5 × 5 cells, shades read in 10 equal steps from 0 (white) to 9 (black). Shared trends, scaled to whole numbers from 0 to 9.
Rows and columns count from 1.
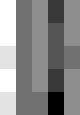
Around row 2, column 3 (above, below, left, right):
4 4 5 6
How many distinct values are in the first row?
4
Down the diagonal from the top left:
0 5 4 7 4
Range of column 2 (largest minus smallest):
0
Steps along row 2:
up down up down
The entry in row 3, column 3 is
4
